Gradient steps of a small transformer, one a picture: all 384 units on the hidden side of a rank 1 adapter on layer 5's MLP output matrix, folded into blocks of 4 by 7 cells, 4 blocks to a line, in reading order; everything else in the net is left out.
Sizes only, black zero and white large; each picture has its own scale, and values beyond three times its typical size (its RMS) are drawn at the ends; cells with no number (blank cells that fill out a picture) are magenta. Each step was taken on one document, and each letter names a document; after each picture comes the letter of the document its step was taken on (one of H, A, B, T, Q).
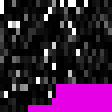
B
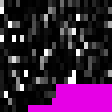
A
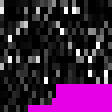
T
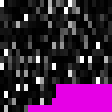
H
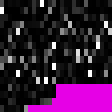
T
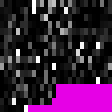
H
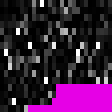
H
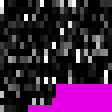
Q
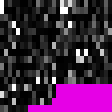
Q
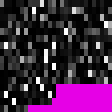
H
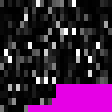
H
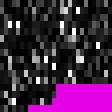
B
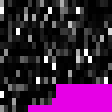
Q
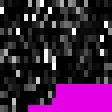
Q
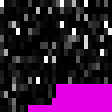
B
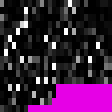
T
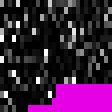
A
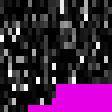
B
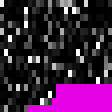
T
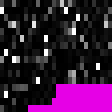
A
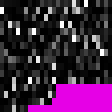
Q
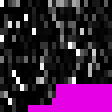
A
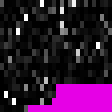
H
